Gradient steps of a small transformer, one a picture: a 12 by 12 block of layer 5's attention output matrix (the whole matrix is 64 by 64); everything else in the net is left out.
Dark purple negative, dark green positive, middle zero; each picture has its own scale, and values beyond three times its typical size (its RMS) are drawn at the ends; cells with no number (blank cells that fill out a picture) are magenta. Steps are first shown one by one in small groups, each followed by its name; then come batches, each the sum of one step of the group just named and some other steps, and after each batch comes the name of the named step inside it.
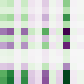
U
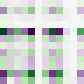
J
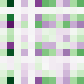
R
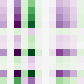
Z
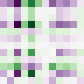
Z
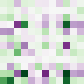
U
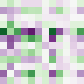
J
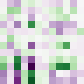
J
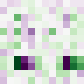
J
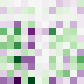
J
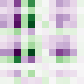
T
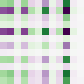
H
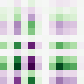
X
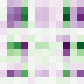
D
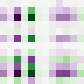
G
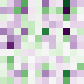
H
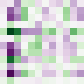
D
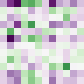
D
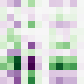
X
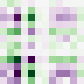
G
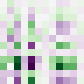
X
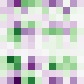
H
